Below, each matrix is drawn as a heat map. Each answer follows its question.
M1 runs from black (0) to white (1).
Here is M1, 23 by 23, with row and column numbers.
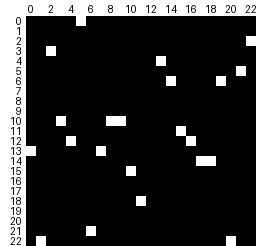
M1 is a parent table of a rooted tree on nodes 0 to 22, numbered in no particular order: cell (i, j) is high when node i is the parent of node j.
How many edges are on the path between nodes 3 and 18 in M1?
4
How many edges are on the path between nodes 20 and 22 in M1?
1
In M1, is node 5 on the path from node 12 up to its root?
no
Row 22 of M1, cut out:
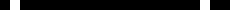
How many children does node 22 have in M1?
2
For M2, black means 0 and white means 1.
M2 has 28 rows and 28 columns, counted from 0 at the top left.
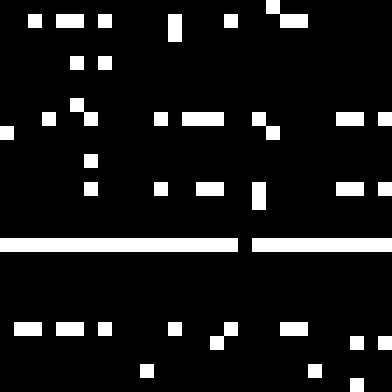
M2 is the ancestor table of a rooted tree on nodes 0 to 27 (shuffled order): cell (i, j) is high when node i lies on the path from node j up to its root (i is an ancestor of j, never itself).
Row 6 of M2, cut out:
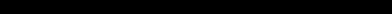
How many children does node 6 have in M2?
0
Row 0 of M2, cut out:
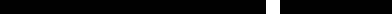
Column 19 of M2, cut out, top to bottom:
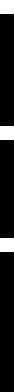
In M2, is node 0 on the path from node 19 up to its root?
yes
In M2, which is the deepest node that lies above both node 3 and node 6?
8
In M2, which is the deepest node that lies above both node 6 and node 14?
13
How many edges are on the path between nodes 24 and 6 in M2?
3
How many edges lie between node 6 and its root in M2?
4
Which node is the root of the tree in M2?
17
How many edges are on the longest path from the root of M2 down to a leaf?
5
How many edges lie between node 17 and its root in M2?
0
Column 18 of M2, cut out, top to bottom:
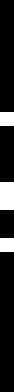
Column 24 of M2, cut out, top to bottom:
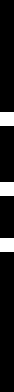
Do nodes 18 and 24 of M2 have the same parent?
no
